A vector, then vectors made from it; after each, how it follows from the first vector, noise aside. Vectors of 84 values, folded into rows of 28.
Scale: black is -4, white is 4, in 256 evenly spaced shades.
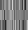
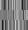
reversed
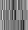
wrapped around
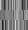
reversed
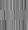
shrunk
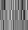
wrapped around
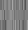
shrunk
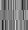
reversed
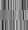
reversed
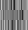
wrapped around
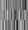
wrapped around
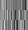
wrapped around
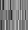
wrapped around
